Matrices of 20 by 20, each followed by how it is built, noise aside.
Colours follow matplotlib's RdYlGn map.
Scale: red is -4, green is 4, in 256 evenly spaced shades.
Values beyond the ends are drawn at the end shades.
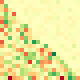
lower triangular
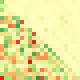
lower triangular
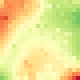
smooth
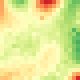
smooth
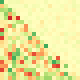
lower triangular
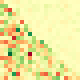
lower triangular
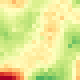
smooth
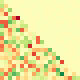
lower triangular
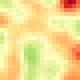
smooth
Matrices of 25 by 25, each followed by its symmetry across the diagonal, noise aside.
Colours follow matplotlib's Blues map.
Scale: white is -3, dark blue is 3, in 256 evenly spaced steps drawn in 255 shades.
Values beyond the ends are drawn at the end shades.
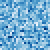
neither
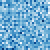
antisymmetric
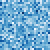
antisymmetric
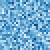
antisymmetric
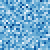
antisymmetric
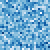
neither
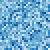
symmetric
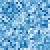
symmetric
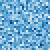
neither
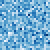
neither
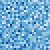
antisymmetric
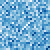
symmetric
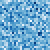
neither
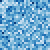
symmetric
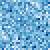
symmetric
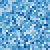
symmetric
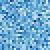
neither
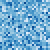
antisymmetric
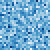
antisymmetric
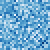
symmetric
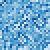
symmetric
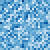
symmetric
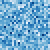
neither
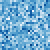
neither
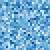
antisymmetric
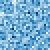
symmetric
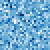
antisymmetric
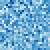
antisymmetric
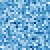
neither
